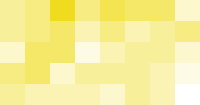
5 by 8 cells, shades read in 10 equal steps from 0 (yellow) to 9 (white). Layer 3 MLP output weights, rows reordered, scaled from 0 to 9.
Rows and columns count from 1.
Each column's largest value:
7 6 7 8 7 6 6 9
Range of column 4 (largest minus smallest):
4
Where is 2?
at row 1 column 5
